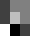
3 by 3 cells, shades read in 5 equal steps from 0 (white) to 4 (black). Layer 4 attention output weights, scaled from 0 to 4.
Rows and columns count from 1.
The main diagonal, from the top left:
3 1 3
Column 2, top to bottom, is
2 1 4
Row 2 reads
3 1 2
